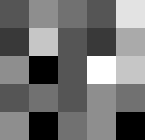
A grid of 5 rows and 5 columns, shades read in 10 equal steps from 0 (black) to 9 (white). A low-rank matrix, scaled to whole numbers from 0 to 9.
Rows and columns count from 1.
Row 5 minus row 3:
0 0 1 -4 -7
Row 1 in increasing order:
3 3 4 5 8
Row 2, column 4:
2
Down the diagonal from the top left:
3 7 3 5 0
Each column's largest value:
5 7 4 9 8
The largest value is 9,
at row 3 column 4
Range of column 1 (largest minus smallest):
3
